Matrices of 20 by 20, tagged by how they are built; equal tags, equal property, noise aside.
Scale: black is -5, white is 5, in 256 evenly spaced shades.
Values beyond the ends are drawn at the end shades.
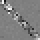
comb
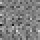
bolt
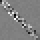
comb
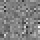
bolt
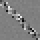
comb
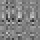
bolt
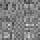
bolt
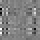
bolt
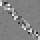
comb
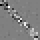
comb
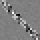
comb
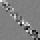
comb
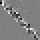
comb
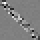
comb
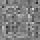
bolt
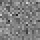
bolt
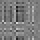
bolt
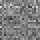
bolt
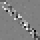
comb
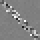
comb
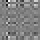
bolt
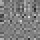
bolt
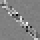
comb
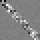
comb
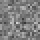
bolt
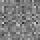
bolt
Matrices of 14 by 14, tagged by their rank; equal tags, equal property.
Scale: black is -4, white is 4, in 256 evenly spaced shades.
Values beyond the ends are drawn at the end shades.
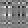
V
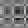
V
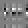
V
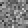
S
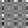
V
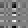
V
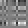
V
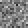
S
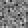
S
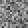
S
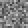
S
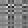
V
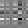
V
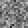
S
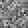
S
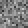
S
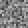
S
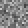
S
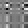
V
